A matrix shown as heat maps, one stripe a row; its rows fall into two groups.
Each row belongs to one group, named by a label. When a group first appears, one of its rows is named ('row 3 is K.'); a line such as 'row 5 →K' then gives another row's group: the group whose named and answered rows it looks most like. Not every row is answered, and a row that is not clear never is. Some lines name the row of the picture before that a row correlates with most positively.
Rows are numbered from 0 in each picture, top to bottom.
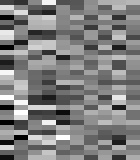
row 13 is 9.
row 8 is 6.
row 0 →6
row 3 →9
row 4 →6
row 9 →9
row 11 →6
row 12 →9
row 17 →6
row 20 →6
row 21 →9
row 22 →6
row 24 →6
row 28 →9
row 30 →6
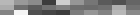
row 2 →6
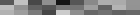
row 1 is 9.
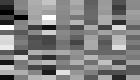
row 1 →9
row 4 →9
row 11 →6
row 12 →9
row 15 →9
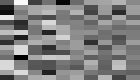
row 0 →6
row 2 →9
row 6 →6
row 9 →6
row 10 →6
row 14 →6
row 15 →9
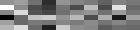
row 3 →9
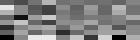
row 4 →6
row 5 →9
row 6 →6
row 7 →9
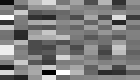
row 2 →6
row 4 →9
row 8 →6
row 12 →6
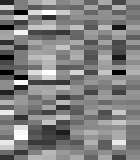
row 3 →6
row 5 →9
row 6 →6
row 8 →9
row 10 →9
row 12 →9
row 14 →9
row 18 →9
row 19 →6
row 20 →6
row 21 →6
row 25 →6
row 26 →6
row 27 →6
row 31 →9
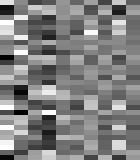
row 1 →9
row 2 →9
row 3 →6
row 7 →6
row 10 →6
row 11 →9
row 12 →9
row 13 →6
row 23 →6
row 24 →6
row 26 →6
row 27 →6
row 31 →9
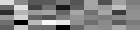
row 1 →6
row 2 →9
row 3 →6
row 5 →6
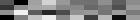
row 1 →9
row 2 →6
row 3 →9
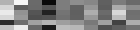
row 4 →9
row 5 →6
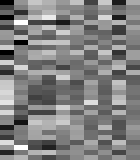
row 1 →9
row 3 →9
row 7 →6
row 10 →9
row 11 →9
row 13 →6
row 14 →9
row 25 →9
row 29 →6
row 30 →9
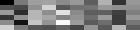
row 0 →9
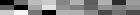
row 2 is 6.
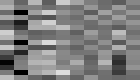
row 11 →9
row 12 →9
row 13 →9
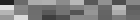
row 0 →9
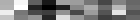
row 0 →6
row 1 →6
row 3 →6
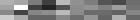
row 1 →6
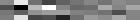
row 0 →6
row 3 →6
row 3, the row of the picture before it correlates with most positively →1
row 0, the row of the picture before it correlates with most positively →1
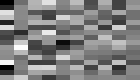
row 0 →9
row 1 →9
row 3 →6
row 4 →9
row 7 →9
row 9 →6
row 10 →6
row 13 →9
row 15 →6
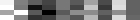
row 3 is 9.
